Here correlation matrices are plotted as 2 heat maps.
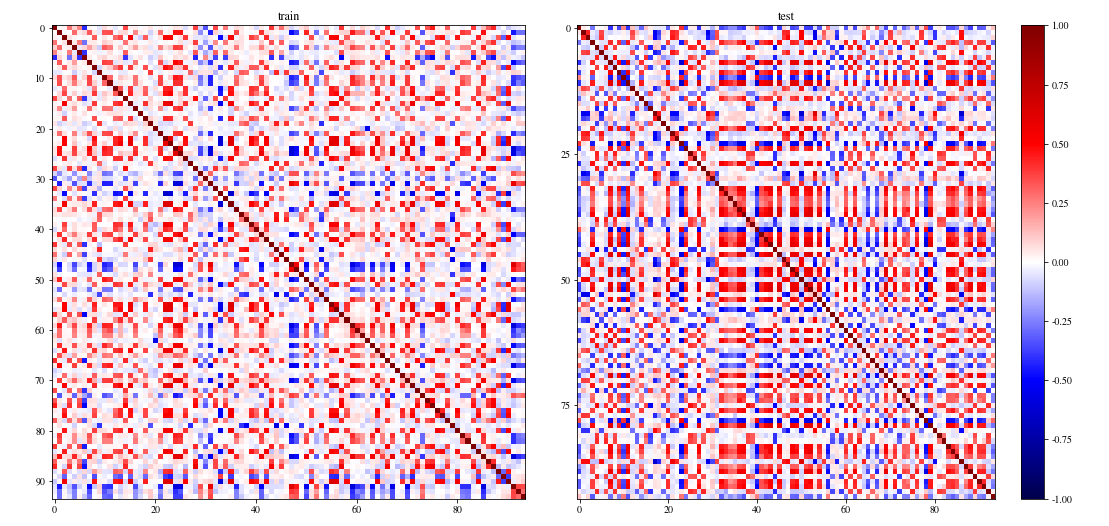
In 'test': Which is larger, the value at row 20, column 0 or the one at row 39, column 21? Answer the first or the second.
the second
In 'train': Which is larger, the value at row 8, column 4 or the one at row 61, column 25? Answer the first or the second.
the second
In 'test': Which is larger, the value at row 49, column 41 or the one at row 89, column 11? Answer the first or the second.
the first
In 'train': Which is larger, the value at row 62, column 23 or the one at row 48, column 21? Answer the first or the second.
the first
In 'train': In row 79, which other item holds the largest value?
53
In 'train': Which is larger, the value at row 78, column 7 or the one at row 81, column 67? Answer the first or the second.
the second
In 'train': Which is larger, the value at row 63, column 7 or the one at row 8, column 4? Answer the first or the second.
the first
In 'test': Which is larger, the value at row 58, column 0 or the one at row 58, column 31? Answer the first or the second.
the first
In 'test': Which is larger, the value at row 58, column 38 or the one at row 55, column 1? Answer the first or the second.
the second
